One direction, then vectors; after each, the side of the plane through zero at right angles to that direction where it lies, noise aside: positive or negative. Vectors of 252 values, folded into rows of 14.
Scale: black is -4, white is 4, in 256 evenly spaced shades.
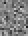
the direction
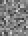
negative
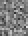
negative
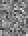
positive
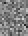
positive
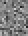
positive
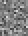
negative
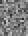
negative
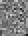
negative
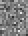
negative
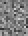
positive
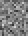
positive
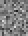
positive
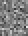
negative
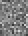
negative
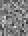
positive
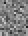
positive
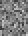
positive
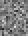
positive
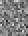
positive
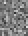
negative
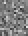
negative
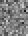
negative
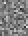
negative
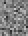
positive
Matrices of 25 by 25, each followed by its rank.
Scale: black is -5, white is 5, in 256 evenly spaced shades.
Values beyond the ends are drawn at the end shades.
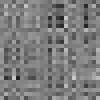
three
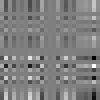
one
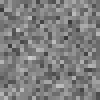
full rank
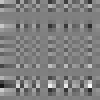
one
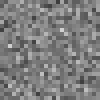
full rank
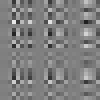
one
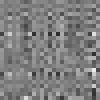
three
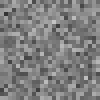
full rank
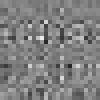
three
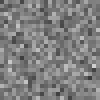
full rank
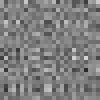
three
